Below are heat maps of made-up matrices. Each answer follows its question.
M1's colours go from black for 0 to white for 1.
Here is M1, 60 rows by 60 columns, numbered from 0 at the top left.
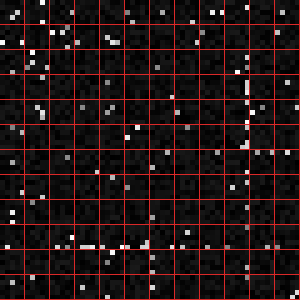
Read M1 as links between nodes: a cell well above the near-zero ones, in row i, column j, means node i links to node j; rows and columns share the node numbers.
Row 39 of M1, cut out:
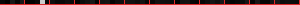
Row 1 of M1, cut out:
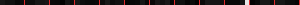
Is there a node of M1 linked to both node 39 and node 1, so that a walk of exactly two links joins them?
no
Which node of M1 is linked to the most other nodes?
node 49
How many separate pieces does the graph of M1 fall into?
1
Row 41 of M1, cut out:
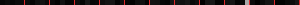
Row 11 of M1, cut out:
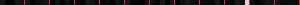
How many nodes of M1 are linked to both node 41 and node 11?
1
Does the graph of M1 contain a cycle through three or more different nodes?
no
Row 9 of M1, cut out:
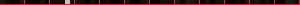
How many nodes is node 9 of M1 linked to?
1
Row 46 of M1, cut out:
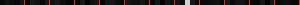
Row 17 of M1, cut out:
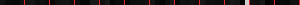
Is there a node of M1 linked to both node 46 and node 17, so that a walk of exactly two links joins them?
no
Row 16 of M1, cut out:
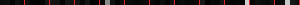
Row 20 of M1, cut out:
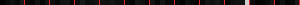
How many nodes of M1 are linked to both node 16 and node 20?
1
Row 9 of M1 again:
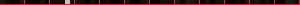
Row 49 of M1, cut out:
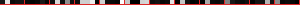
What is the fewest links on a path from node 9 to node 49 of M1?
2
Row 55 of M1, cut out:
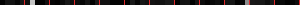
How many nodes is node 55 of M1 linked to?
2
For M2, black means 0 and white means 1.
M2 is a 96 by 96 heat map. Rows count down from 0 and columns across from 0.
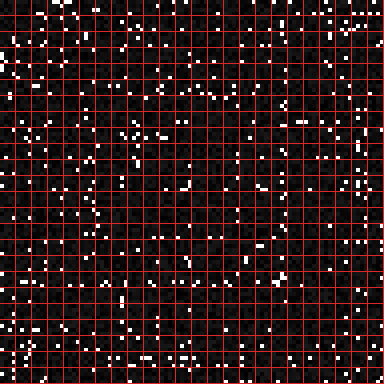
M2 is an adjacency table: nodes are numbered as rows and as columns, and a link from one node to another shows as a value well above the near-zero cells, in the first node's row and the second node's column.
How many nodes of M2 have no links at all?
2
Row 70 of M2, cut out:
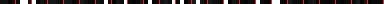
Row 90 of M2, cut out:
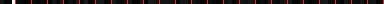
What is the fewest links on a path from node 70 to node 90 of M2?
3
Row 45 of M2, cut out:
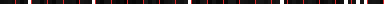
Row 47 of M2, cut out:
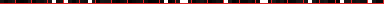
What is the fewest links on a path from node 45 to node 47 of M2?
1
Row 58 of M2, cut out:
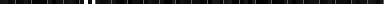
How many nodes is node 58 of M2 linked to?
2
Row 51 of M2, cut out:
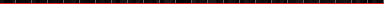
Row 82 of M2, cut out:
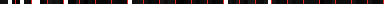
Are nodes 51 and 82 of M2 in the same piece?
no
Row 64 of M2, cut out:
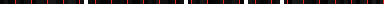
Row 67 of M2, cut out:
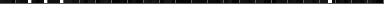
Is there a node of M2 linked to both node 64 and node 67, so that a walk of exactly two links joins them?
no
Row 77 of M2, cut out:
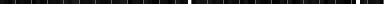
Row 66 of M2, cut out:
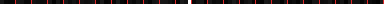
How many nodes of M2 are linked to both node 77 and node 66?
1
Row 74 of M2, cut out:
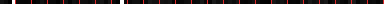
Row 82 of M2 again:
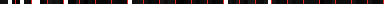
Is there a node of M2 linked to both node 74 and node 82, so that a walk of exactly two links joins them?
no
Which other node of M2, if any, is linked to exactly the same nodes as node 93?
node 14
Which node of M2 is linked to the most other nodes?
node 89
